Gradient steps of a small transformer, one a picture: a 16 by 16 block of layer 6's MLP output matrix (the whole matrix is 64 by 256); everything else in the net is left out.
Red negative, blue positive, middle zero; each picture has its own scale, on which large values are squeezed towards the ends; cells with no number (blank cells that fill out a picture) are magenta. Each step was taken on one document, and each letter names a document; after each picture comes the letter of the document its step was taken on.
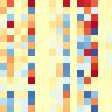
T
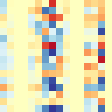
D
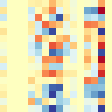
D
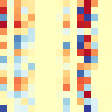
T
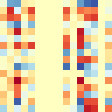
T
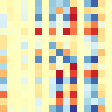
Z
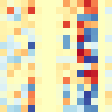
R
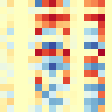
D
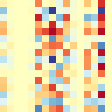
D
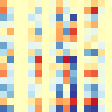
Z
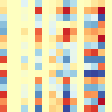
Z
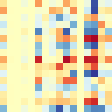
Z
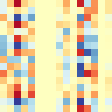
T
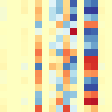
Z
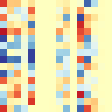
T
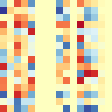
T
